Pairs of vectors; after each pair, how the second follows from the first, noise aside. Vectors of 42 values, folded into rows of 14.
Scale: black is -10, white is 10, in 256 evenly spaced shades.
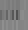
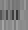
scaled up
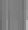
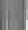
scaled up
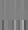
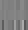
copied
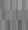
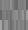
wrapped around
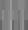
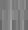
copied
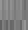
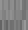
copied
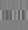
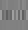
copied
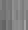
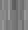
wrapped around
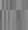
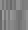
copied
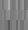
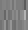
wrapped around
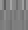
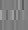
wrapped around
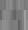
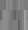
copied
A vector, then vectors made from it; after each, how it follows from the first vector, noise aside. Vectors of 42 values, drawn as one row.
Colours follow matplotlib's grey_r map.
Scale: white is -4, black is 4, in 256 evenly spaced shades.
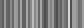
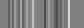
partly zeroed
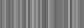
shrunk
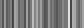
copied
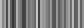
wrapped around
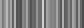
wrapped around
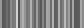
wrapped around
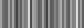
wrapped around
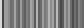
wrapped around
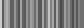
wrapped around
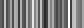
scaled up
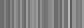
shrunk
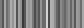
wrapped around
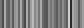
copied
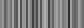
negated
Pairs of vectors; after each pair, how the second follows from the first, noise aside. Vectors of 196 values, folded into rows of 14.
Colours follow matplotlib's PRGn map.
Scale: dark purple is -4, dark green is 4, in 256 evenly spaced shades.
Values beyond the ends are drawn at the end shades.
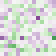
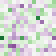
negated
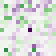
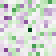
negated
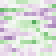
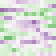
negated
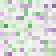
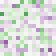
wrapped around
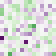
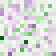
negated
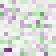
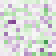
wrapped around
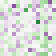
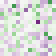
negated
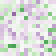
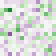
wrapped around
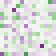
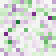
wrapped around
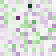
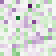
negated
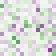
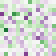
wrapped around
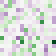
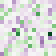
wrapped around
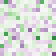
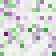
negated
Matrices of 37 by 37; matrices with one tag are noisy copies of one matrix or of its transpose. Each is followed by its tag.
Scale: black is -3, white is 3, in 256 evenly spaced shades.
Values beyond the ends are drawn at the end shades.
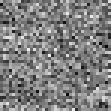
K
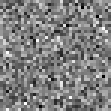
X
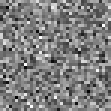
X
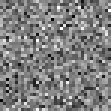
X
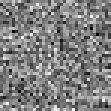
K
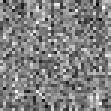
K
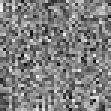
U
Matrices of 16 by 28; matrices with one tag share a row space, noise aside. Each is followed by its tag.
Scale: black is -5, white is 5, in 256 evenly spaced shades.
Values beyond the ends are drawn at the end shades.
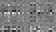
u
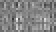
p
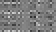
u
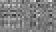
u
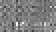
p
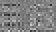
u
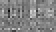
u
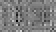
p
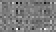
p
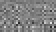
p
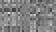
u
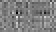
p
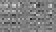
u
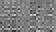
u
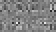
p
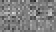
u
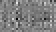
p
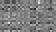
u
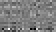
u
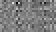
p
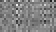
p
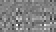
p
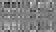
u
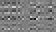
u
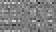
u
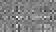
p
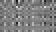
p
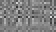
p
